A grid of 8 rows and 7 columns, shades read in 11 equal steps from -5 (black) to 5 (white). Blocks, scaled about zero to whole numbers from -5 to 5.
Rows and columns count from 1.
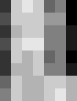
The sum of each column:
-17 22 22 23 5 8 -23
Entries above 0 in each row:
3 5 3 3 3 3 6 6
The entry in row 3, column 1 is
-3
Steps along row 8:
up down same up up down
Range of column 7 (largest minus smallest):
7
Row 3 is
-3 2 3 3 0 0 -4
